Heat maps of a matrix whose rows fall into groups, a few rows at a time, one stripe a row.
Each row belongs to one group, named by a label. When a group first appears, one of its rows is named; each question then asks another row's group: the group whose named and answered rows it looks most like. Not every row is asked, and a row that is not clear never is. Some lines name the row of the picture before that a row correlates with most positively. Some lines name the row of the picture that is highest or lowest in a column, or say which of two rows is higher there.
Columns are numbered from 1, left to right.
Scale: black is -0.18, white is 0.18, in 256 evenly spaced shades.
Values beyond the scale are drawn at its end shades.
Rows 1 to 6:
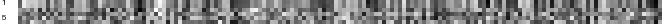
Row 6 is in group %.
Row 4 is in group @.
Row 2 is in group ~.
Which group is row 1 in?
~
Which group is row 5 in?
~
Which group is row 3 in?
~
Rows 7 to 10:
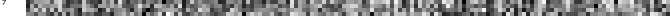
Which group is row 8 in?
%
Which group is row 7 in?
%
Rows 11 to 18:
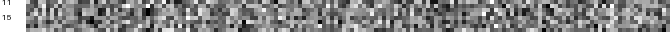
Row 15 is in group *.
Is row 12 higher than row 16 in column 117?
No
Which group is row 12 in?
@
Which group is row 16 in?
@
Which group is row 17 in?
%
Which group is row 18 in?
~
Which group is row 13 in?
~
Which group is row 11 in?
*
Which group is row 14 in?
~
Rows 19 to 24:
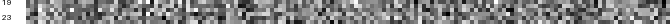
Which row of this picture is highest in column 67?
23
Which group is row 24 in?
*
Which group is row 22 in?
@
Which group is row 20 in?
%
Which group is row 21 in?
*
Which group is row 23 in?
%
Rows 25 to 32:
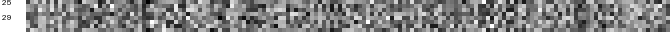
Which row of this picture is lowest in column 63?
31
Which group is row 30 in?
*
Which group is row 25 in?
~
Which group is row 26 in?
*
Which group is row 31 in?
*
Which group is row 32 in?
~
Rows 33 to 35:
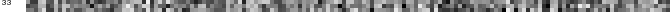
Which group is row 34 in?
@
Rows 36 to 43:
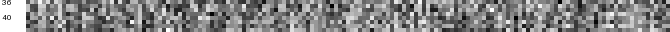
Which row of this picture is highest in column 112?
36
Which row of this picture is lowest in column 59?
37
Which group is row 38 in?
*
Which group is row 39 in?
%
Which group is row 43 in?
@
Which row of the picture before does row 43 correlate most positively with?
35
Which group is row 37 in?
*
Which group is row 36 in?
%
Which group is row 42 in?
%
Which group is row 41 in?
@
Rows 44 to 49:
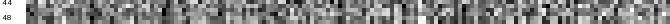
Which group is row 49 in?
@
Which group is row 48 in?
@
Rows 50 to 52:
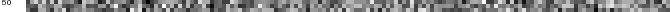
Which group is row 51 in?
%
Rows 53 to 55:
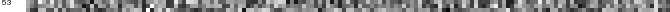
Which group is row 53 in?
*
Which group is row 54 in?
*
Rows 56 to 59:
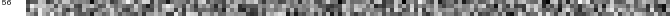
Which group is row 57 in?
~
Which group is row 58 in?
%
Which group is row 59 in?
*
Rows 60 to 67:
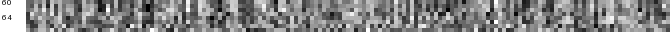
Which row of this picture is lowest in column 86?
63
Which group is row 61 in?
~
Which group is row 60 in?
~
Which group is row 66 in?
@
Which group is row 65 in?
%
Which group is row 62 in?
~
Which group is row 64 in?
%
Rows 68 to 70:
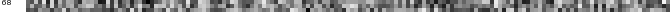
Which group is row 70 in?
@
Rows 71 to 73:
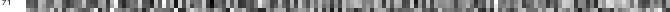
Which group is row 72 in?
%
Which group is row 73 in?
*
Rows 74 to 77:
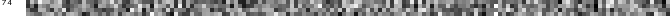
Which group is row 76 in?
@
